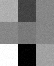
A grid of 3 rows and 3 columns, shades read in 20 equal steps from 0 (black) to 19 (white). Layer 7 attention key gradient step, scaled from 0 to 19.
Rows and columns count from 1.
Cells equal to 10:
3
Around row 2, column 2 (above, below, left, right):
5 0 10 10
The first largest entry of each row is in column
1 1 1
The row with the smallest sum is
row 1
